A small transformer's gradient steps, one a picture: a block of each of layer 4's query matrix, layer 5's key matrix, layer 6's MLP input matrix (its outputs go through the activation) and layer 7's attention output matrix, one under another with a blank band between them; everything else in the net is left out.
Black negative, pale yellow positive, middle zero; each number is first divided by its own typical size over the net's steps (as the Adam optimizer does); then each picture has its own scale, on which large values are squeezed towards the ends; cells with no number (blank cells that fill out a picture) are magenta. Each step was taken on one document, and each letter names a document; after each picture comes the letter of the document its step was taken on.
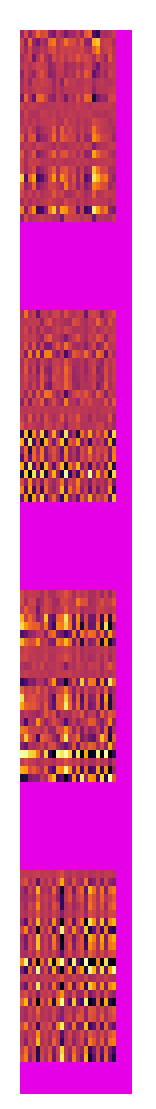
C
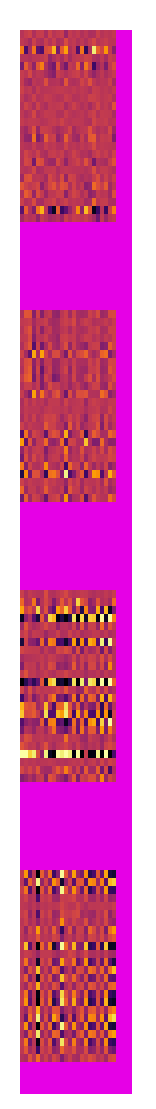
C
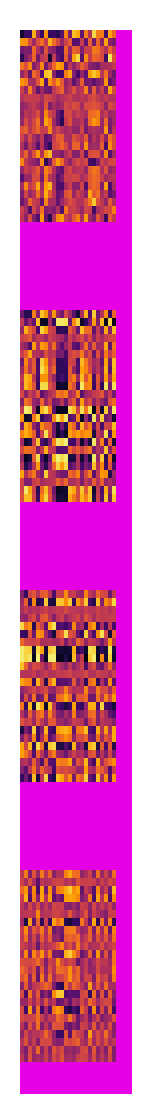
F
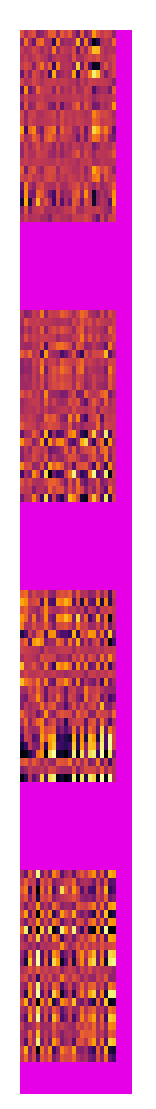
C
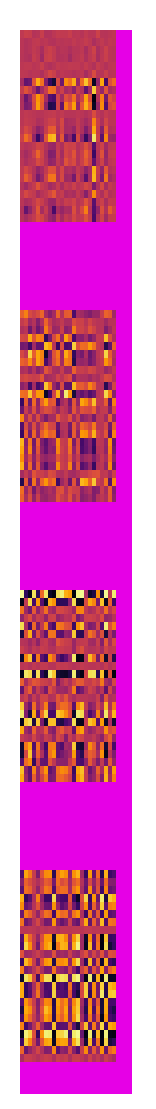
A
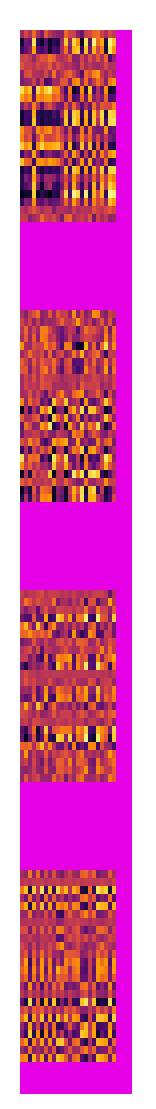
F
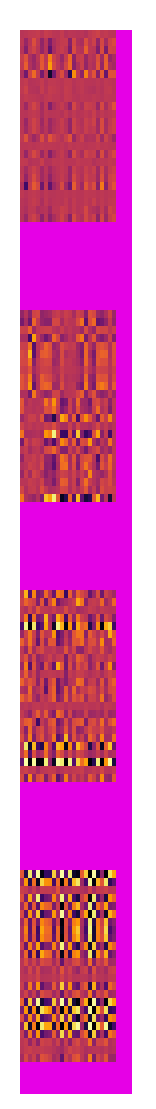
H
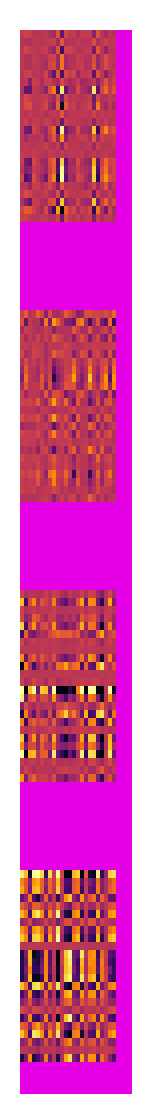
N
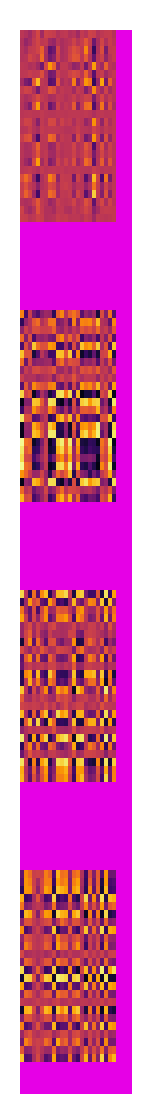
A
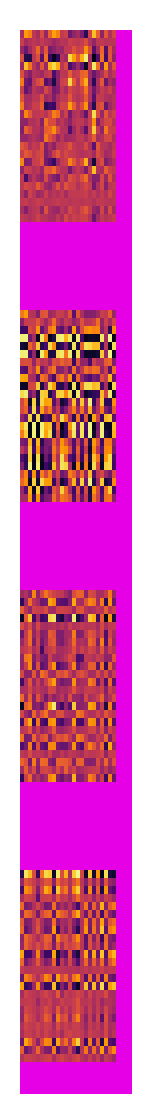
A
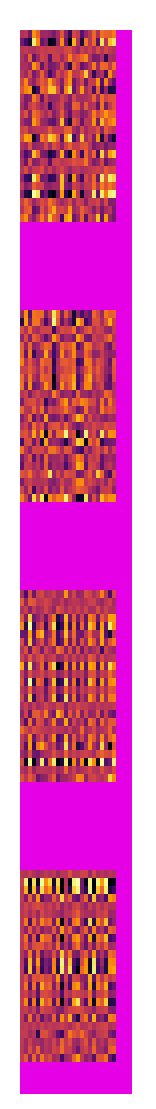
H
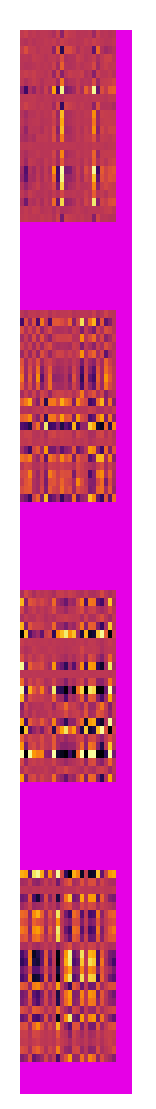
N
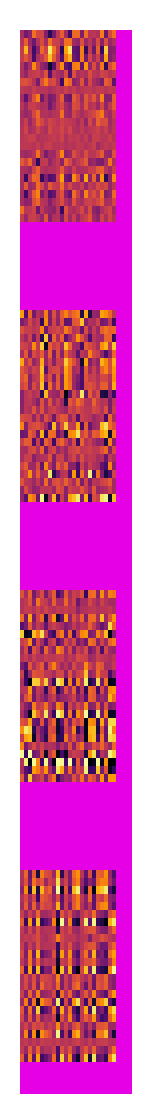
H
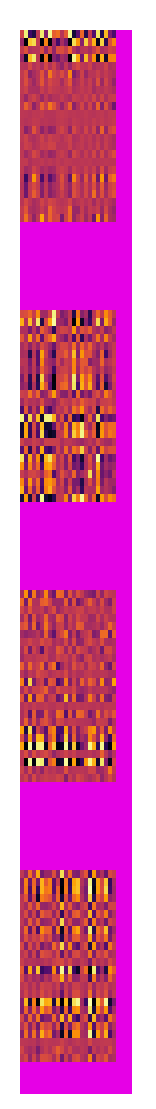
H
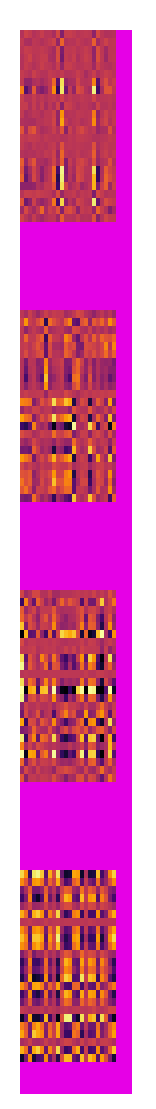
N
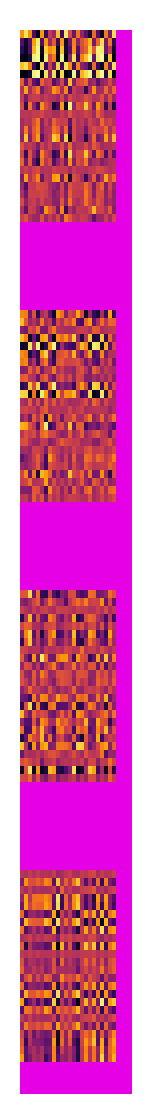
A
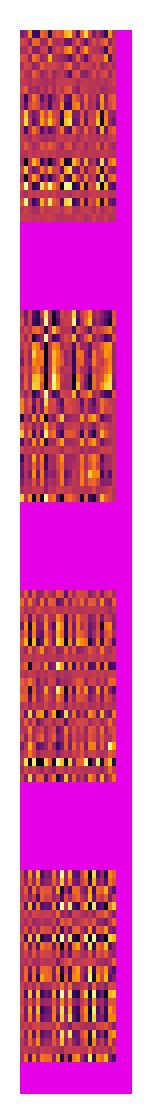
H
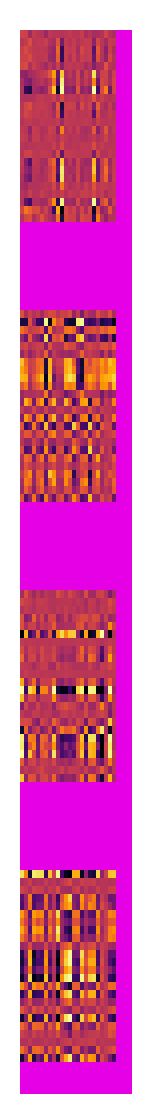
N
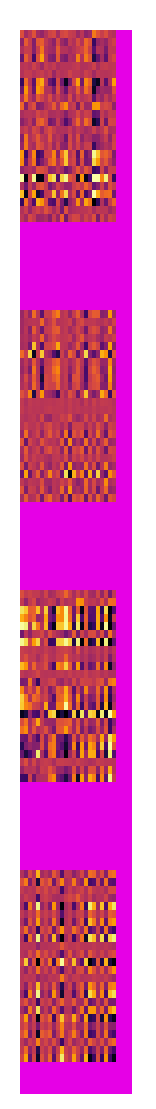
C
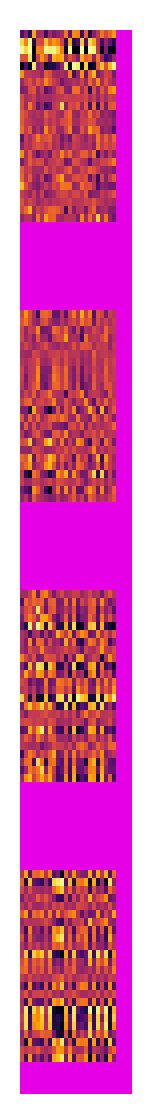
F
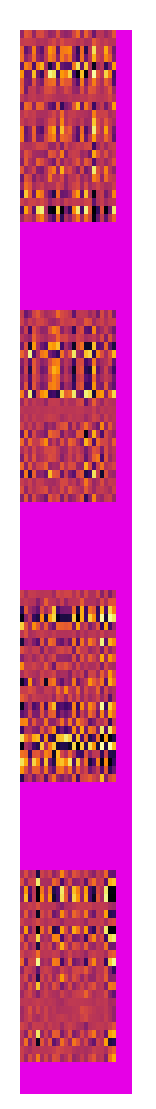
C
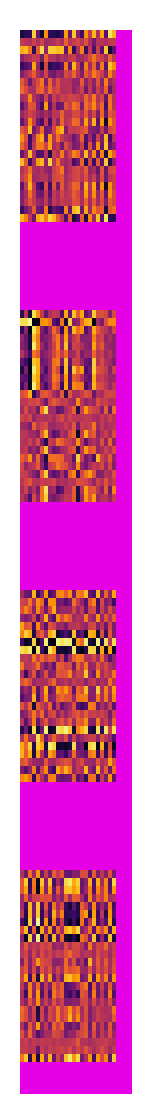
F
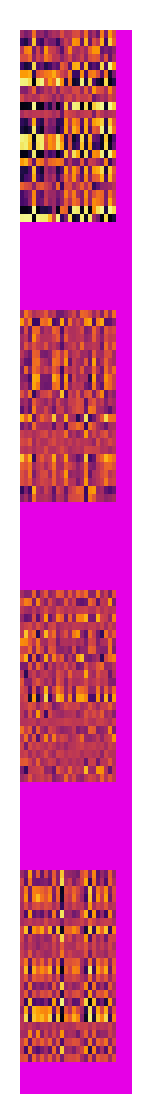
F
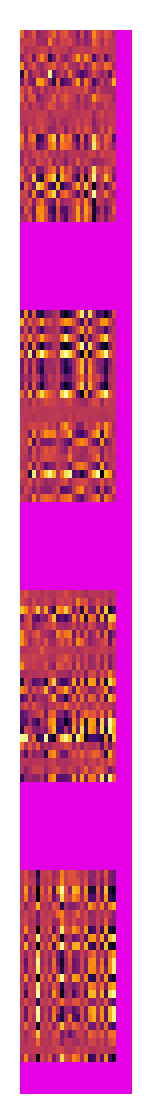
C
